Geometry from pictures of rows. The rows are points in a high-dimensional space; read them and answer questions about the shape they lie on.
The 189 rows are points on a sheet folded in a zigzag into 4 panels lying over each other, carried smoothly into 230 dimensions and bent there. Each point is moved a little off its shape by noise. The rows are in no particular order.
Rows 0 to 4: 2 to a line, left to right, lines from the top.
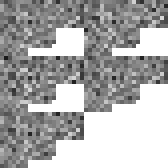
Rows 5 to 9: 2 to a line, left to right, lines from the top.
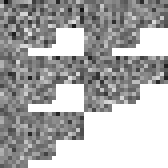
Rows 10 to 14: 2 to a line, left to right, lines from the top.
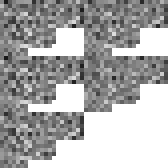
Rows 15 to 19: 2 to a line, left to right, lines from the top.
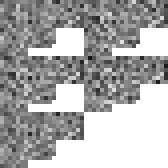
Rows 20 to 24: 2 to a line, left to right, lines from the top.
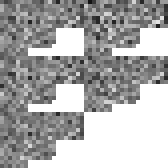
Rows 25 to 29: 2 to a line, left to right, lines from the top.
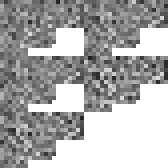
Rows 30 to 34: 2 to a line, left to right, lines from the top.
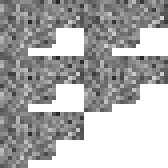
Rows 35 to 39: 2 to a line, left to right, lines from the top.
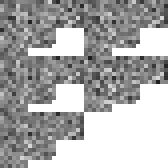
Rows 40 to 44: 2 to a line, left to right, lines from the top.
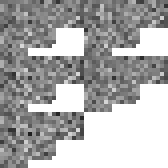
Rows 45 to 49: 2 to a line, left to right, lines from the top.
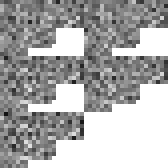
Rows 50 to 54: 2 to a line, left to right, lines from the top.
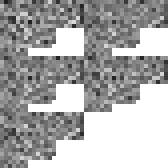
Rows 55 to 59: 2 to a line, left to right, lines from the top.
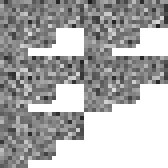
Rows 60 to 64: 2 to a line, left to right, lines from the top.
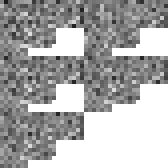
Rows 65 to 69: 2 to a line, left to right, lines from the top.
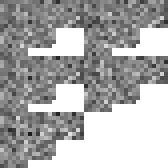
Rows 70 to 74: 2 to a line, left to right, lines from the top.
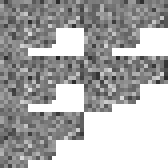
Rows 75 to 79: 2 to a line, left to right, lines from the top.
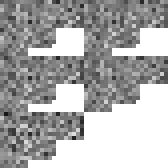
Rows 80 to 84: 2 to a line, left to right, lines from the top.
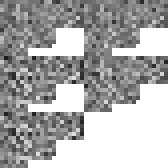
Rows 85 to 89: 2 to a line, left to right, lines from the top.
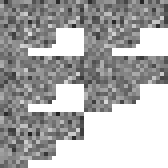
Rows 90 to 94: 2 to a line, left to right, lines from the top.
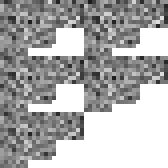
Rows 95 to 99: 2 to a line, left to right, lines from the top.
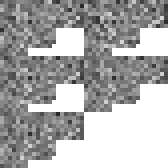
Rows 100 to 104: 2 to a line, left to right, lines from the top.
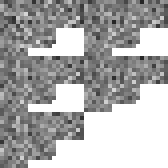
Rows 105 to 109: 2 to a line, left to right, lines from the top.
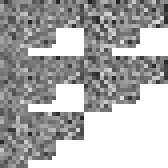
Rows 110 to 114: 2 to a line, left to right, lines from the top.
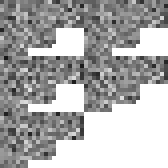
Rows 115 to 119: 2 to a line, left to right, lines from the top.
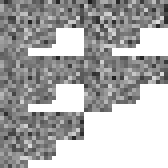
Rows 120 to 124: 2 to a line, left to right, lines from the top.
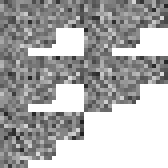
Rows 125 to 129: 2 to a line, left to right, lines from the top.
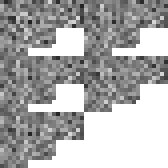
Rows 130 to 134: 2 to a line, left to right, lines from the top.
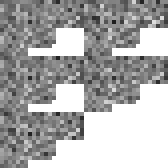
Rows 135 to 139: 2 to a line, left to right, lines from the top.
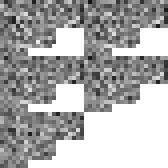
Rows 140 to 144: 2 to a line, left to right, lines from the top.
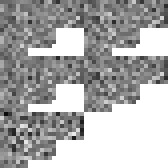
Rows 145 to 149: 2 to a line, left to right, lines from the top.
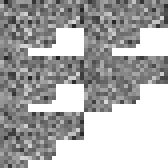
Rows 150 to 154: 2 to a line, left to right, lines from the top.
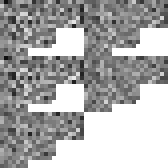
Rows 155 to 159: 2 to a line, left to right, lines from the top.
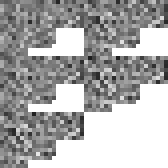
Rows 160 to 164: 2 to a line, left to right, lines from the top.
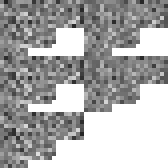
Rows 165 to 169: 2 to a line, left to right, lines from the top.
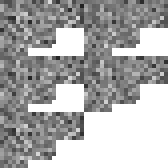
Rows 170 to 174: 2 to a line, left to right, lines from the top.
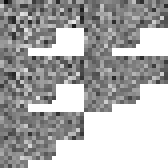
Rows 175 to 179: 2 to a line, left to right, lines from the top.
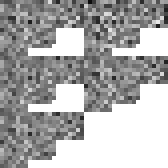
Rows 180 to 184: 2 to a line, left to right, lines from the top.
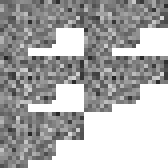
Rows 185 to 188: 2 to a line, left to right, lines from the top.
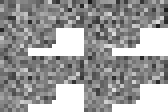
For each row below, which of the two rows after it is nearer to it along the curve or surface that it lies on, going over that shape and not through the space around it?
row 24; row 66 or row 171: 66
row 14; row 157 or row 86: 157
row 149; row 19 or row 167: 19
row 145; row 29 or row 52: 52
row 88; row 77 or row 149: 149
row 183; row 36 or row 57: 36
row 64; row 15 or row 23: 23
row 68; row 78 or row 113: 78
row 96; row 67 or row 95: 95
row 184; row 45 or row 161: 45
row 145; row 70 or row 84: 70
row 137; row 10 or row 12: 10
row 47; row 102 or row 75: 102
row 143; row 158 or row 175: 158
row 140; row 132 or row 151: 132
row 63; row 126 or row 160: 160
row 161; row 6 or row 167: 6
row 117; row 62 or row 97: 62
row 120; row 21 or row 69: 21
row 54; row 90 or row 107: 107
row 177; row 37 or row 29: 37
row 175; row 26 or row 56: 56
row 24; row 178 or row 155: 155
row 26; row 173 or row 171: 171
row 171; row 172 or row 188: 172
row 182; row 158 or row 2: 158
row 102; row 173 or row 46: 173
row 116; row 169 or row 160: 169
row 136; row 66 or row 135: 66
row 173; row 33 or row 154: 33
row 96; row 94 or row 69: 94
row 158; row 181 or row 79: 79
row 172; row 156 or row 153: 156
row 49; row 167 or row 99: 99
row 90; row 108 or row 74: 108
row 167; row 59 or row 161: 59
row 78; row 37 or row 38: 37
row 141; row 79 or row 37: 79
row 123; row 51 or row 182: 182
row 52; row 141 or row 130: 130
